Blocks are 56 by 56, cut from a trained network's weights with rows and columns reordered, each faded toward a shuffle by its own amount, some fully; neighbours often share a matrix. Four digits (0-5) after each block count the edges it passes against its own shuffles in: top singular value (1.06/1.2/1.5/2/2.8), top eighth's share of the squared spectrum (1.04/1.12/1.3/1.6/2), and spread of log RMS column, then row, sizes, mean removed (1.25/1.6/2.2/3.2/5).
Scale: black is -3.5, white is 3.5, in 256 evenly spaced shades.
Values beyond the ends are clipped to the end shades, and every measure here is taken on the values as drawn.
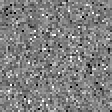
1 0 0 0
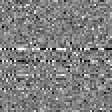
4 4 0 3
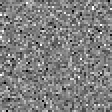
0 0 0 0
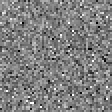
1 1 0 0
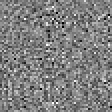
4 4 2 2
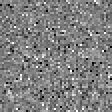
1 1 0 0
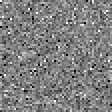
0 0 0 0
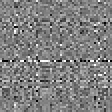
4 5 2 3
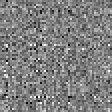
3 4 2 2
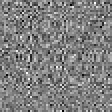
4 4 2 3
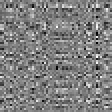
4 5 3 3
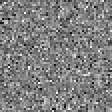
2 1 0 0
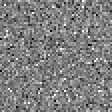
0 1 0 0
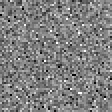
1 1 0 0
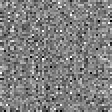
3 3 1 2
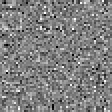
3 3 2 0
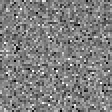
0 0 1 0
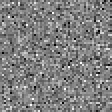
3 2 1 1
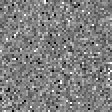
0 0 0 0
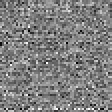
4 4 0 2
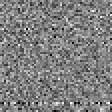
4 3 0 2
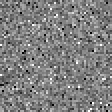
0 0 0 0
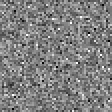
0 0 0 0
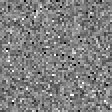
0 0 0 0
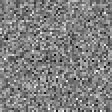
2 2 0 1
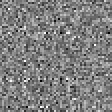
3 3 1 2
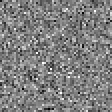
2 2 1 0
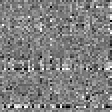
4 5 2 3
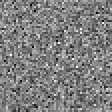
2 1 0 0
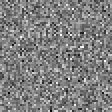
2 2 1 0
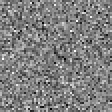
1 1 0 0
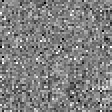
3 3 1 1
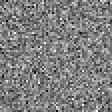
1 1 0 0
